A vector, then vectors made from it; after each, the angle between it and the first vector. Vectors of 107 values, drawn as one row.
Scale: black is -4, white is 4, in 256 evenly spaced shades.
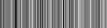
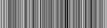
orthogonal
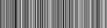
nearly parallel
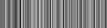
partly aligned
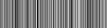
partly aligned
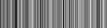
nearly parallel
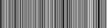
partly aligned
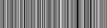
orthogonal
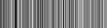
nearly parallel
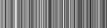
nearly opposite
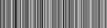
nearly parallel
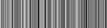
orthogonal
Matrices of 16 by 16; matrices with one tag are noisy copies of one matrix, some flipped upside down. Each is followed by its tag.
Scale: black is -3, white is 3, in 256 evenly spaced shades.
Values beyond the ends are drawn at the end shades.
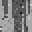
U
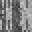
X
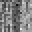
X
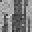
U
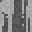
U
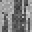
U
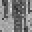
U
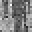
U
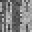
X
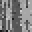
X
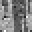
U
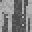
U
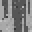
U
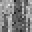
U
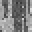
U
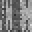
X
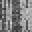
X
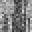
U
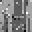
U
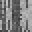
X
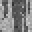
U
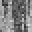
U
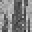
U
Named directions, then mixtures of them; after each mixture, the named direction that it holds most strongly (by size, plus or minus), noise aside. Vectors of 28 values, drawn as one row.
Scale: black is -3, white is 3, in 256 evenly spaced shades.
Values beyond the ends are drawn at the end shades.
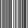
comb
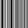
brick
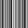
comb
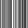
comb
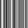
brick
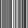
comb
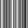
comb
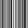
comb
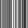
comb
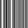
brick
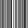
comb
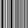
brick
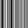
brick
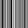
brick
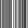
comb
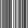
comb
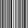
comb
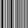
brick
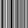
brick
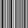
brick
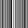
comb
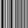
brick
